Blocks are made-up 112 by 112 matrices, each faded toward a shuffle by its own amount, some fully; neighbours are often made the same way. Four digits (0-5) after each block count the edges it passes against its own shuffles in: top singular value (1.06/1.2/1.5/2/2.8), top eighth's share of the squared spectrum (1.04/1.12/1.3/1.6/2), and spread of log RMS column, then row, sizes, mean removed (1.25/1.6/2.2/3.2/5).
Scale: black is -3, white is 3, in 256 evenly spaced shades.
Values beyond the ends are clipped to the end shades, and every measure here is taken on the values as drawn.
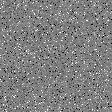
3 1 0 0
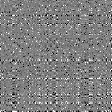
5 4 3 3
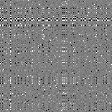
5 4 3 3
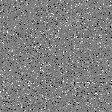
3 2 0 0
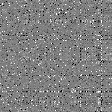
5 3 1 2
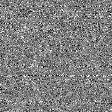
1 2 0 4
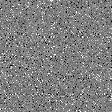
3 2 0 1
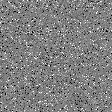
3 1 0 1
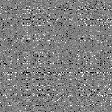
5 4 2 3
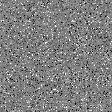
3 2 0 1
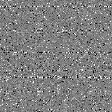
4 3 2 2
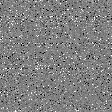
4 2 1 2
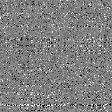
4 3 2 3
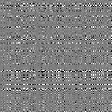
5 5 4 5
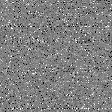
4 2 1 1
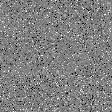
3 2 0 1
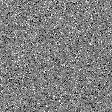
2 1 0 0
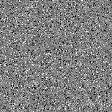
3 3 1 1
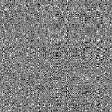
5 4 3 3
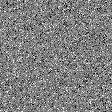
2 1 0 0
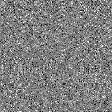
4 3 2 1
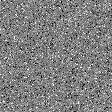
1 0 0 0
